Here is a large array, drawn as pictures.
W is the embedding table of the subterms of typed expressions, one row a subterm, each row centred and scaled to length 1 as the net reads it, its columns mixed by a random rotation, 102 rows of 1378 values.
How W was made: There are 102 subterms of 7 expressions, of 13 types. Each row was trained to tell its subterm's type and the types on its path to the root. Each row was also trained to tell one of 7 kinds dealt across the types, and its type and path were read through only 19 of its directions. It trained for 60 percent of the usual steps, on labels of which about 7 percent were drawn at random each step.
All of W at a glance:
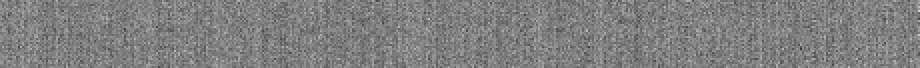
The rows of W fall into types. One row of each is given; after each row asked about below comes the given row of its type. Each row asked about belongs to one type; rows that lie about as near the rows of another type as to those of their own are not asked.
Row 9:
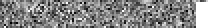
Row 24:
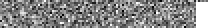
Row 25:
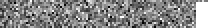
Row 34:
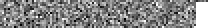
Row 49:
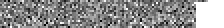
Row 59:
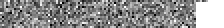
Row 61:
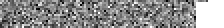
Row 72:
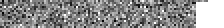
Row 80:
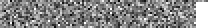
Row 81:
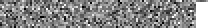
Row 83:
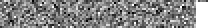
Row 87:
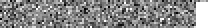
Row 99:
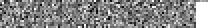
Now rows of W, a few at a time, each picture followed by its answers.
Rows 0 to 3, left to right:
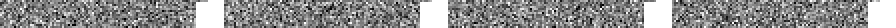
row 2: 25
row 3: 83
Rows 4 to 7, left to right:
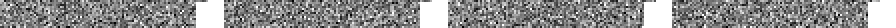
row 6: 34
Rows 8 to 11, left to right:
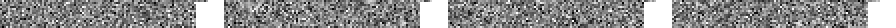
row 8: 99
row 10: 59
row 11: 9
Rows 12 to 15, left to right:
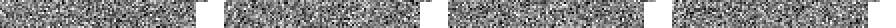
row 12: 81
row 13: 61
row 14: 99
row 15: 80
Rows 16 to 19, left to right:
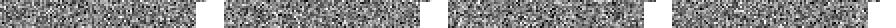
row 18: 72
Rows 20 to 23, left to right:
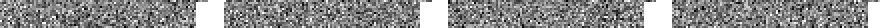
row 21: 80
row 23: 25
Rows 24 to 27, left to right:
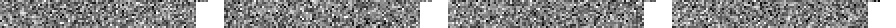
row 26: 87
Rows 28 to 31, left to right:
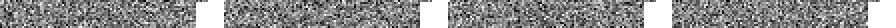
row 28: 34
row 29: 24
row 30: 81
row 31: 25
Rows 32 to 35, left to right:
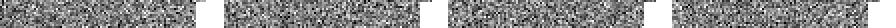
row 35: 87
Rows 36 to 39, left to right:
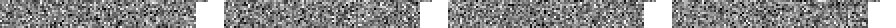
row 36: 81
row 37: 61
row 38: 87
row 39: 72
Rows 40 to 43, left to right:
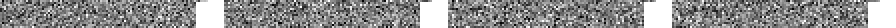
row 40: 59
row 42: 34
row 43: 72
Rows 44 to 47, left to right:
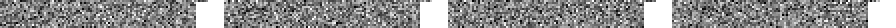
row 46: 24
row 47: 24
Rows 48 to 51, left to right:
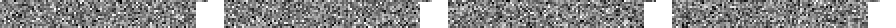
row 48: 80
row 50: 24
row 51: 9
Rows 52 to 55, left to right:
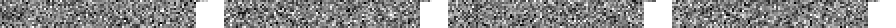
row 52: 59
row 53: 80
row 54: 80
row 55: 87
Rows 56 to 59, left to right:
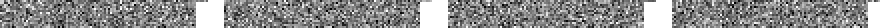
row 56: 87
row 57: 9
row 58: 25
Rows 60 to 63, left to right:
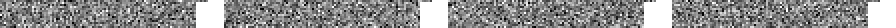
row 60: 87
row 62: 72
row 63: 81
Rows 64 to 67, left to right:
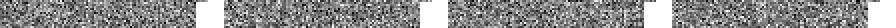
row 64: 59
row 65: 99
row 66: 72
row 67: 80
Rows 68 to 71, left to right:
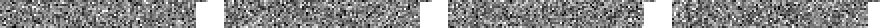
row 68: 87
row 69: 59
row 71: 81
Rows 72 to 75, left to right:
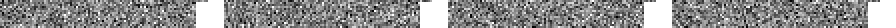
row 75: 59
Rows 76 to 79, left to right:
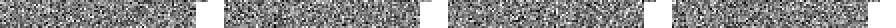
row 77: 83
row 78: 25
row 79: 34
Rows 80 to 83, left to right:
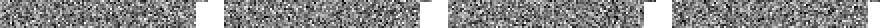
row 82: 34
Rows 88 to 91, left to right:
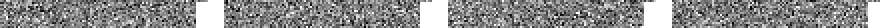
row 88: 72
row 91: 59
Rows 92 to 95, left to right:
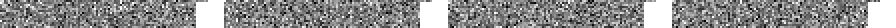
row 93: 81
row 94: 99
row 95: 34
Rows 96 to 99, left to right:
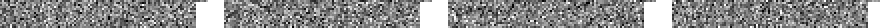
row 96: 99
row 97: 9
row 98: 72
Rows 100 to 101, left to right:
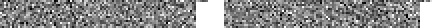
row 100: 25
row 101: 99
